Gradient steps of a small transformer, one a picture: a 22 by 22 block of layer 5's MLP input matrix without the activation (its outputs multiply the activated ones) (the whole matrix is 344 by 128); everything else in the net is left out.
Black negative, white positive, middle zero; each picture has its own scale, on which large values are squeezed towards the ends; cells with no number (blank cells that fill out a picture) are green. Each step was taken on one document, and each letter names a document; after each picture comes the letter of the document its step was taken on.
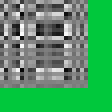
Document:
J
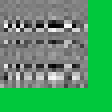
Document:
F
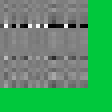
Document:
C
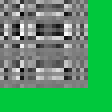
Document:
J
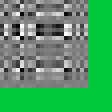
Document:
J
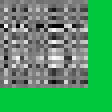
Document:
C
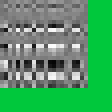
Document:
F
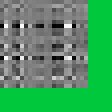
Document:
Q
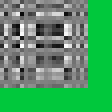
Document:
J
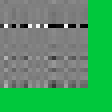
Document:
C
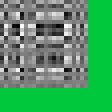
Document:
J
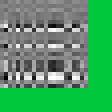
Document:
F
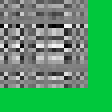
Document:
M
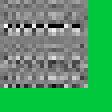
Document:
F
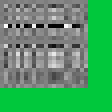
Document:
F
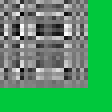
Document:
J
